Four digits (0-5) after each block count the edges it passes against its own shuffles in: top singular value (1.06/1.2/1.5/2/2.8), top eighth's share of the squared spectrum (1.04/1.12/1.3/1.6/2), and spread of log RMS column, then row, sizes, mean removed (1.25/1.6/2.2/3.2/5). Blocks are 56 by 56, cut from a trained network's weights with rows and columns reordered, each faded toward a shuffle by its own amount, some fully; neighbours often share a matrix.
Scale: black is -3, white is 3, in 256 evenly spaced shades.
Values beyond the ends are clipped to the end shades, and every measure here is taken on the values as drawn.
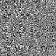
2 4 2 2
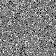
0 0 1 0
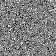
0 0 0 0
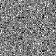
2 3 2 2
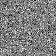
1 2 1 0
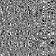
3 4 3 2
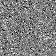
0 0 0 0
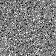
0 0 0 0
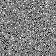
0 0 0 0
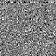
3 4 2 2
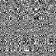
3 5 2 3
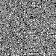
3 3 1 1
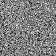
2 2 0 0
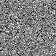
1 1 0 0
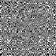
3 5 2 3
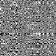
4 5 2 3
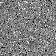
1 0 0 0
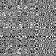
3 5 2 3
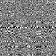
3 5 2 3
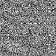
3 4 1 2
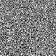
2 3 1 2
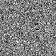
2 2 0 1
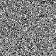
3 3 1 1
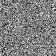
1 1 0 0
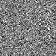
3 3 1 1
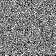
1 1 0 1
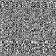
3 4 1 3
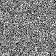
2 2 0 0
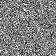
0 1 0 0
